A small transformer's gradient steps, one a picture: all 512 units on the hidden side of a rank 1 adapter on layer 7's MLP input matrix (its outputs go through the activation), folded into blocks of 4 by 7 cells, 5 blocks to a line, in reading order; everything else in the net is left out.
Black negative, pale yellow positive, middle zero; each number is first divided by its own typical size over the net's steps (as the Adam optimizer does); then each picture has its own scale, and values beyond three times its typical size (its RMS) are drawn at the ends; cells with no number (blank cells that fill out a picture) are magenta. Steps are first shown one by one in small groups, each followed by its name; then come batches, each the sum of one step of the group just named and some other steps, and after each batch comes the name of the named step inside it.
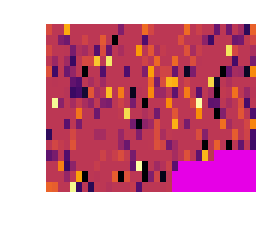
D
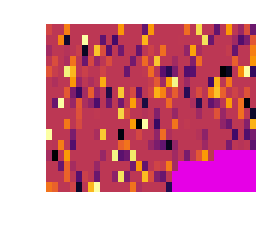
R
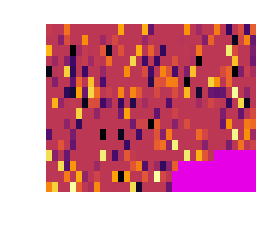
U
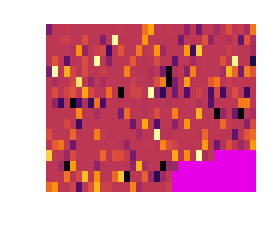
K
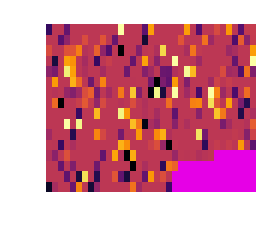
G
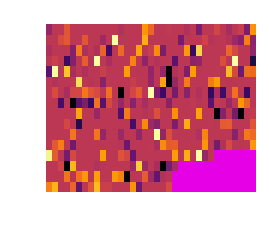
K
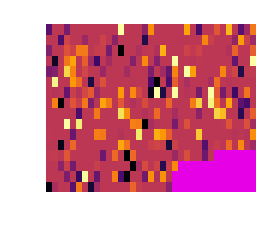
G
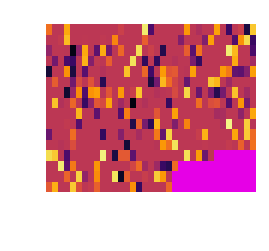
U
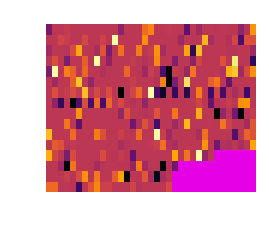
K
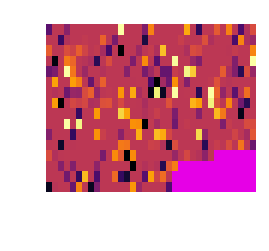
G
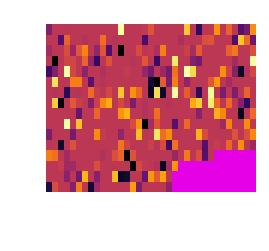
G
